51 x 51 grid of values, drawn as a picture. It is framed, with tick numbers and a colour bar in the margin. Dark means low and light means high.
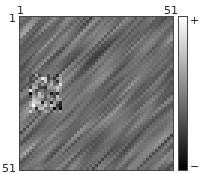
The middle left is the roughest part. There is no overall slope. An odd patch, rougher than its surroundings, sits in the middle left. The middle left is the ninth with the highest average. Streaks slant up to the right.
